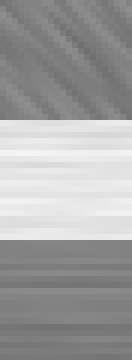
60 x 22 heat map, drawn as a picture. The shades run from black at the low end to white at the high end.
It is made of 3 by 1 panels. Panel 1,1: middling, slanting down to the right, faint in contrast. Panel 2,1: very high, streaked across, faint in contrast. Panel 3,1: middling, streaked across, faint in contrast.
